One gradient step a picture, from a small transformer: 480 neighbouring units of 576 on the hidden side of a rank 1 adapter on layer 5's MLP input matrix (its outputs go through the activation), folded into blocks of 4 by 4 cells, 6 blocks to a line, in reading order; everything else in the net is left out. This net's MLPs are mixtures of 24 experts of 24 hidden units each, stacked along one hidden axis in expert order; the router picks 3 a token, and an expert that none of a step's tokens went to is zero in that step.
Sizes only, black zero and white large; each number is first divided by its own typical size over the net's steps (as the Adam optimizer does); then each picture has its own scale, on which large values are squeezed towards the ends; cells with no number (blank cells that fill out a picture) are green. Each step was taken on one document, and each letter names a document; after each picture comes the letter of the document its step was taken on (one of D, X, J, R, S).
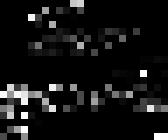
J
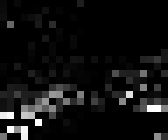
J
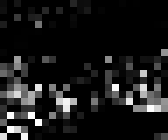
J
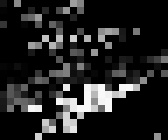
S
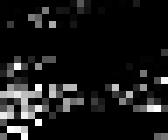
J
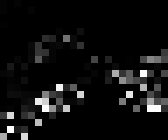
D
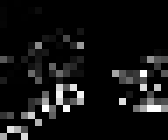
D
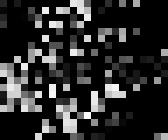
S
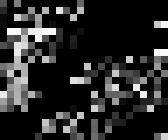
S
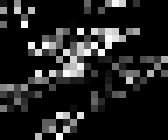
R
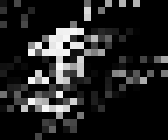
R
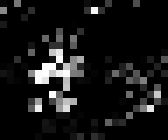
R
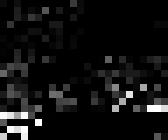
J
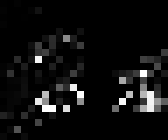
D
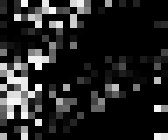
S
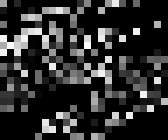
S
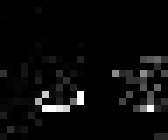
D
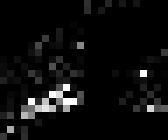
D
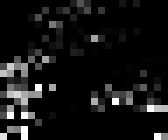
J
